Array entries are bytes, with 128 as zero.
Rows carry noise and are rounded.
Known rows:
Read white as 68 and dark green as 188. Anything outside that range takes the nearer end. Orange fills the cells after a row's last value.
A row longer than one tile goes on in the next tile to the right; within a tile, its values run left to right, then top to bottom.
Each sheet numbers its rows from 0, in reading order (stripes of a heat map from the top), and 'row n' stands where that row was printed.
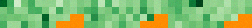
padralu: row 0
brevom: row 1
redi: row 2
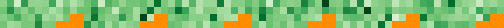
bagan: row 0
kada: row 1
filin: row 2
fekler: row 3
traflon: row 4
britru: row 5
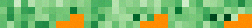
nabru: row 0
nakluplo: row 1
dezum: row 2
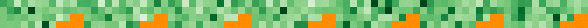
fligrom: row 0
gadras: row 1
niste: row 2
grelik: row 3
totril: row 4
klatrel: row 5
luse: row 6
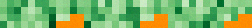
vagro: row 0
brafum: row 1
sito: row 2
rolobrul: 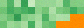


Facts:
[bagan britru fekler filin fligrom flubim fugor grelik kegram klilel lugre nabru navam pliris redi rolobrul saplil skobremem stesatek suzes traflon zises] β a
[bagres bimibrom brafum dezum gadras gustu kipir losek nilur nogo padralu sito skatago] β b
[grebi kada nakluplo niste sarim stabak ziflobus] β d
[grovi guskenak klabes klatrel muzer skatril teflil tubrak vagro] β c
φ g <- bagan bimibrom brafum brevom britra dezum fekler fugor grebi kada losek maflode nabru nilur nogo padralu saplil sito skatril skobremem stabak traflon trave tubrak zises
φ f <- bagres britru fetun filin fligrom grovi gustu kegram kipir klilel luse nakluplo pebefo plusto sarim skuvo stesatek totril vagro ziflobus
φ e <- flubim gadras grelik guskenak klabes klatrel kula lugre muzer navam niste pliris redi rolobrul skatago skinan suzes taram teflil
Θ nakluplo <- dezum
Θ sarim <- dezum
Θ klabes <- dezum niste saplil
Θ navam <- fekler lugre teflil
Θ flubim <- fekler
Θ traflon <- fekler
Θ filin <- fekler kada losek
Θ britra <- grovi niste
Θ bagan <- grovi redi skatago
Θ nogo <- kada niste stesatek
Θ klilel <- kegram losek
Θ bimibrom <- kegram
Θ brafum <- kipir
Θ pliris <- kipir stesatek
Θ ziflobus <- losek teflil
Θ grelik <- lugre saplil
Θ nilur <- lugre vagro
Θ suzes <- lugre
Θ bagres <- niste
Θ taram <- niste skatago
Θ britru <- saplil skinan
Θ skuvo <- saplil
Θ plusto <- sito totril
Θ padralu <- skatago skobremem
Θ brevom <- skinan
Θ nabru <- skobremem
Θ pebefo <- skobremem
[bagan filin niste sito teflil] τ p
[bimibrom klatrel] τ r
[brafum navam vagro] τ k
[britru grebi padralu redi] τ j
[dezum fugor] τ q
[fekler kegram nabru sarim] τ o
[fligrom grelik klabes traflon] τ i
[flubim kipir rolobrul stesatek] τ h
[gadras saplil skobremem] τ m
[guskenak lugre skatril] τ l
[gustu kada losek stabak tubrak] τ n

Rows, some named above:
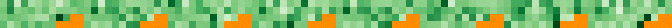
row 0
skatril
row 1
fugor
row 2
padralu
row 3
sito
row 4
fugor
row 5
britra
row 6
vagro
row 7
lugre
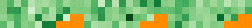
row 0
gustu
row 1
kipir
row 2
nakluplo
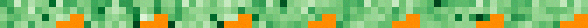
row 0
niste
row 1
vagro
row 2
navam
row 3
britru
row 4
muzer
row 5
grovi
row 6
taram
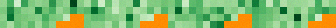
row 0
fekler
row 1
filin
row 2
fugor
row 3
flubim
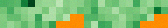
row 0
redi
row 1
kegram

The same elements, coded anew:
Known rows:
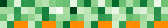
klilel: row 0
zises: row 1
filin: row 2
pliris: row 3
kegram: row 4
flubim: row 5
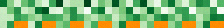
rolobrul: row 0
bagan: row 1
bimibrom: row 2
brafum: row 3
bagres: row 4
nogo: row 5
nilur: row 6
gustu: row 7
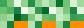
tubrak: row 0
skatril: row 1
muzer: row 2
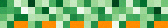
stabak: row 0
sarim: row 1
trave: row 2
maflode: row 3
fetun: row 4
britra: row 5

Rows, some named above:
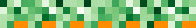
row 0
britru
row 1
tubrak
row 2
grebi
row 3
klatrel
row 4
tubrak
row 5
taram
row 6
fugor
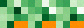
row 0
taram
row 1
tubrak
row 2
losek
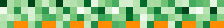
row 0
vagro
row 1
gadras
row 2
grebi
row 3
nabru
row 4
traflon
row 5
redi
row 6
bagan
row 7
filin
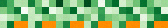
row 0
niste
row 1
guskenak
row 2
sarim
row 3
klilel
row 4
padralu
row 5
skatago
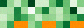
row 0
fligrom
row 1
navam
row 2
nakluplo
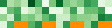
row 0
fekler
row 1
ziflobus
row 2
kegram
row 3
kada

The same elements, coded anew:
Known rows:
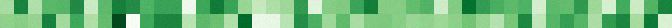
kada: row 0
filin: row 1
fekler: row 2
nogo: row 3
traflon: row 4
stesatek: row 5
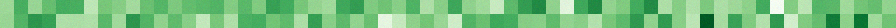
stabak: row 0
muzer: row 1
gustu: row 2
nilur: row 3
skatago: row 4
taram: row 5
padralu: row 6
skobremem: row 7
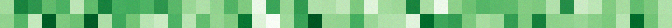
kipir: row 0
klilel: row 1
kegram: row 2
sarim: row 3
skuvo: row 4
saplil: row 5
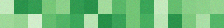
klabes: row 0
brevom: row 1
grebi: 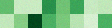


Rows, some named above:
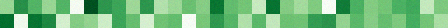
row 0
bagan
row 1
navam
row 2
britru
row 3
losek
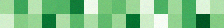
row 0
kada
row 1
kegram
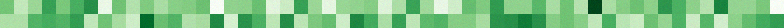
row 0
redi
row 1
padralu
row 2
nabru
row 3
nabru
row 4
grovi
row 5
brafum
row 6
britru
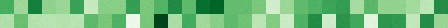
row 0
bimibrom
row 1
niste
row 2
dezum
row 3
vagro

